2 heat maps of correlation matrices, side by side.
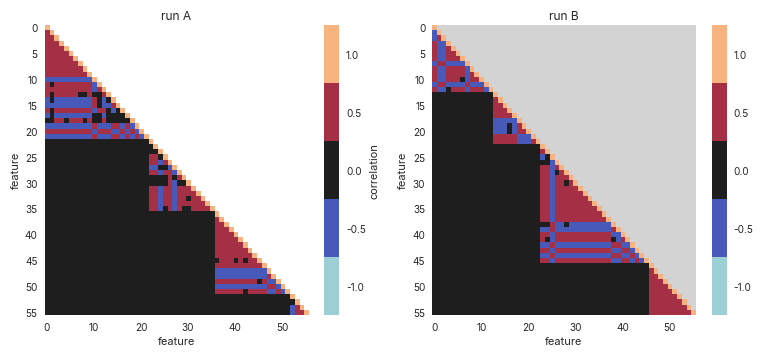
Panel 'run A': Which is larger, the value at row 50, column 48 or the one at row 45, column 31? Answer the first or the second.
the first
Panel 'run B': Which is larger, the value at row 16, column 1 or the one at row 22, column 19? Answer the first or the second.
the first
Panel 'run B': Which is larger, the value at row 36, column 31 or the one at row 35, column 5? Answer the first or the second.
the first
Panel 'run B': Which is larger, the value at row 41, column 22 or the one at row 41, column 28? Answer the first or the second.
the second
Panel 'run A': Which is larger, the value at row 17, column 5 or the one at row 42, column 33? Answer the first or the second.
the second
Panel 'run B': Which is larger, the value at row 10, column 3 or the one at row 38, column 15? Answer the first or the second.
the first
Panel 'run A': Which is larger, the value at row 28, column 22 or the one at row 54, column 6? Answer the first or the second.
the first
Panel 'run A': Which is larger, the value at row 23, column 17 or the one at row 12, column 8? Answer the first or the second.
the second
